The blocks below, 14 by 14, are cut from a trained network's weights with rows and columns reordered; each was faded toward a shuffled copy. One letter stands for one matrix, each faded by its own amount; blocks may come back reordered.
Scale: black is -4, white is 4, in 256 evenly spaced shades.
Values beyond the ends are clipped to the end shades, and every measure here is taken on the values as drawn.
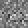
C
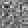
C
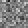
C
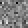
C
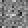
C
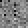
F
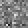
F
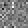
F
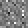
F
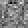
C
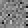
F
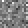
F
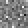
F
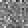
C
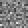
F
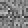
C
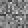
C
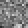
C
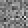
C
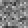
C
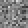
C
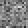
C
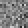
C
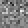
F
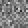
C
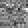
C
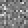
F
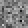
F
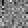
F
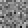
C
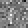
F
